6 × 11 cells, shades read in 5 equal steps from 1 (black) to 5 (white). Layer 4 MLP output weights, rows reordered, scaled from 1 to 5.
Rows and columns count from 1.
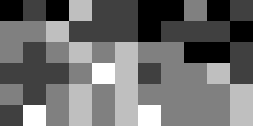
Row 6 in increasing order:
2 3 3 3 3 3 4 4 4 5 5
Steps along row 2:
same up down same same down up same same down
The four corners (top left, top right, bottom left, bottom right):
1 2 2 4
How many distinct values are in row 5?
3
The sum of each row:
20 24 29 32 35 39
